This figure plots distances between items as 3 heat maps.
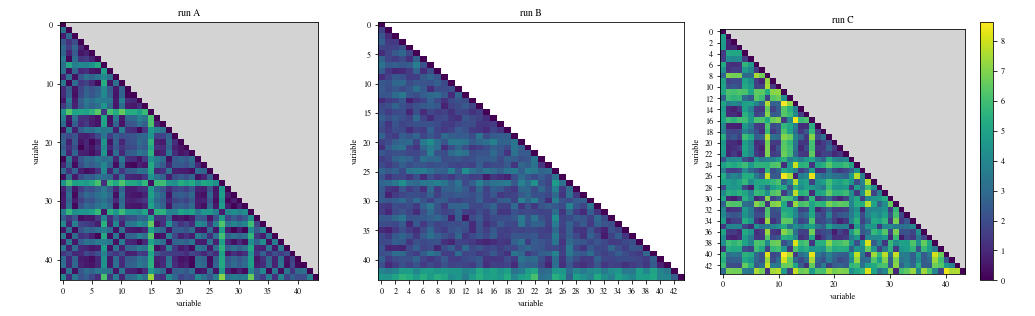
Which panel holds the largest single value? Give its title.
run C
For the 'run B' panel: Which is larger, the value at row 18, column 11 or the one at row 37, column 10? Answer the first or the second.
the first
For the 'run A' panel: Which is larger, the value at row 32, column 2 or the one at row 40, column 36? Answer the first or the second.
the first
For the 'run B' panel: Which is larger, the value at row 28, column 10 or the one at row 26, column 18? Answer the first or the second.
the first
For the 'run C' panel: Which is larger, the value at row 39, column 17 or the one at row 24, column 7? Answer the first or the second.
the second
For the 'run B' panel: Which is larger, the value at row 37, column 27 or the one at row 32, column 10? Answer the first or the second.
the first
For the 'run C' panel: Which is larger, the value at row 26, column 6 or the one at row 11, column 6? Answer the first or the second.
the second
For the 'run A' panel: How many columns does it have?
44
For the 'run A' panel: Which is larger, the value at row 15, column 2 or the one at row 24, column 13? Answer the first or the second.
the first
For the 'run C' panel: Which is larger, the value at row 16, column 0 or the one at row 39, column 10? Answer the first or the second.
the second
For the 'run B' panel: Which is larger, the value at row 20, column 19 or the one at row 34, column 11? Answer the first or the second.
the first
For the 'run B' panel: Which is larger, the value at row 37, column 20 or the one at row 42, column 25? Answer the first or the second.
the second
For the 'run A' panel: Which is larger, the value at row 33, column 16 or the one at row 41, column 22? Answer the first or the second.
the first
